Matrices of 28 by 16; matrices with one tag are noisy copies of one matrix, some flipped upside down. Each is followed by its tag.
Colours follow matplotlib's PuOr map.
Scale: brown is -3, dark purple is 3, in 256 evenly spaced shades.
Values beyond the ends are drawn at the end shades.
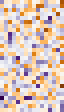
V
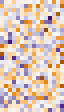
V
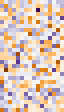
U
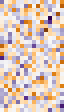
V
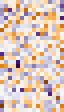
V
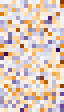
V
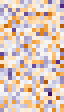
V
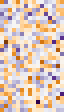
U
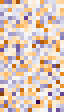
U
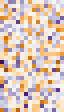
U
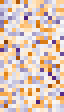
U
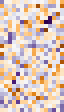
V
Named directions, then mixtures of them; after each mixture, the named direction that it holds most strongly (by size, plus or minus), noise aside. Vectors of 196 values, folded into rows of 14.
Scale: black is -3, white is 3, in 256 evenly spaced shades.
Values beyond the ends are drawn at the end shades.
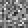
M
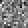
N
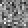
N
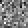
N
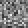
M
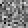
N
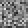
M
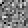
N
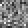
N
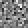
M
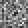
M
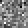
N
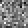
N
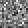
M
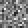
M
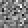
M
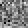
N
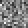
N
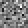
M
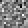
N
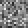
M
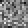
N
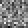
N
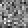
N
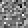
N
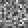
M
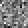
N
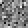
N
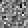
N
